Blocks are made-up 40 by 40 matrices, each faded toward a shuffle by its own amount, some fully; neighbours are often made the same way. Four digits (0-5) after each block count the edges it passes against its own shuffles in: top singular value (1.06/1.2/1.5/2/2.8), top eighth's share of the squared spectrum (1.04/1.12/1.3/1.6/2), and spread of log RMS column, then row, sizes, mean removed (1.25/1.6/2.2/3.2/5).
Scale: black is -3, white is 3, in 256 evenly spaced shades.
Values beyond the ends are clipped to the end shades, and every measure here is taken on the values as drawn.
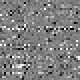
3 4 1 2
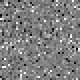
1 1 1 0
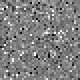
1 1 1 0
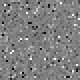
0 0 0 0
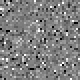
2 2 0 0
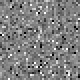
1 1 0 0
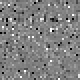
2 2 0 1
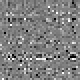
4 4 1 2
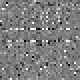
3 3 0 2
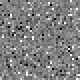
1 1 0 1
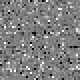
1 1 0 0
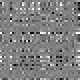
4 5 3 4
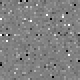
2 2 0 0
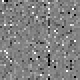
2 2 1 0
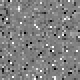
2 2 1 0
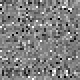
3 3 1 1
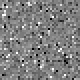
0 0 0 0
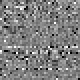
3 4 1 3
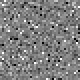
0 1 0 0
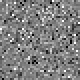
0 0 0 0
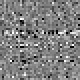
3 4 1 3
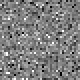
1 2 0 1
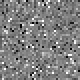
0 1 0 0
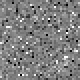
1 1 0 0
